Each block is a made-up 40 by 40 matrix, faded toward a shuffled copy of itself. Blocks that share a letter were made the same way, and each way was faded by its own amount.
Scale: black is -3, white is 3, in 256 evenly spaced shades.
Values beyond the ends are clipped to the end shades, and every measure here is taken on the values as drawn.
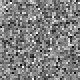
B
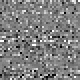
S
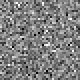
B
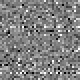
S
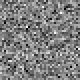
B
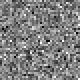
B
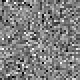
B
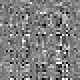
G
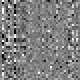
G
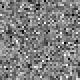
B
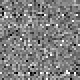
S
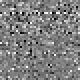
S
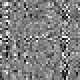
G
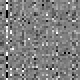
G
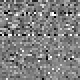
S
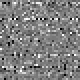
S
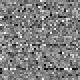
S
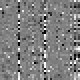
G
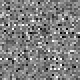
S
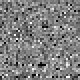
S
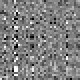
G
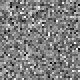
B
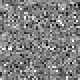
S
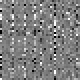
G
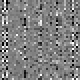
G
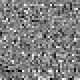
S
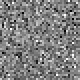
B
